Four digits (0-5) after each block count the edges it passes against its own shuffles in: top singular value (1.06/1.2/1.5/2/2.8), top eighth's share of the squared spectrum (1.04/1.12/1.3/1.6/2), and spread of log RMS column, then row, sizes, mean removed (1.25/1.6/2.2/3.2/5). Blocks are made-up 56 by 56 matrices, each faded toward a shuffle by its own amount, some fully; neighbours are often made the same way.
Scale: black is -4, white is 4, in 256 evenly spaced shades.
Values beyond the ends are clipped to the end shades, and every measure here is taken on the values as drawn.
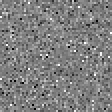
1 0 0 0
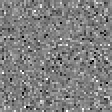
3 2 1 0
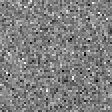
0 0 0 0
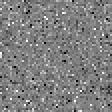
2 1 0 0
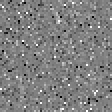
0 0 0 0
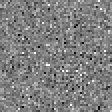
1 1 1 0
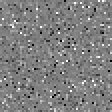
0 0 0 0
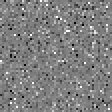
2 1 0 0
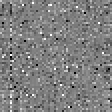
3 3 1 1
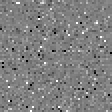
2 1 0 0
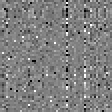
4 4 2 1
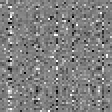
4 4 3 1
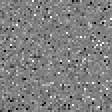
2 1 0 0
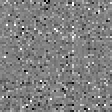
2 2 1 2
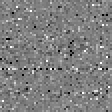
2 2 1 1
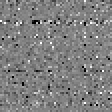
2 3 1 2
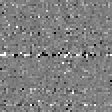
3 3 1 2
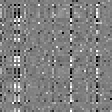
5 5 3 2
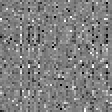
4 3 2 1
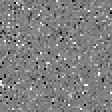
1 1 1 0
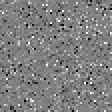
1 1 1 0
